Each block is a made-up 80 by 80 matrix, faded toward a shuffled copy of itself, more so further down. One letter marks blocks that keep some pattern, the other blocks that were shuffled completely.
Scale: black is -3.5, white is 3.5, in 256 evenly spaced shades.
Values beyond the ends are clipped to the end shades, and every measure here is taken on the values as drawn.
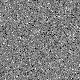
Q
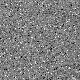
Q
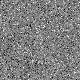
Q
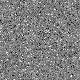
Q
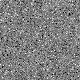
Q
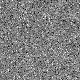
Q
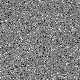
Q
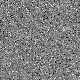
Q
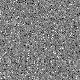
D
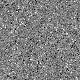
Q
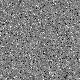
Q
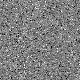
D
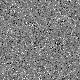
Q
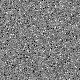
Q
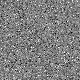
Q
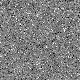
Q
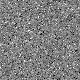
Q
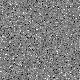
D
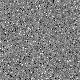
Q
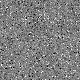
Q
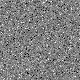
Q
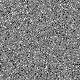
D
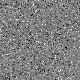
D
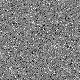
D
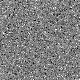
Q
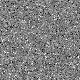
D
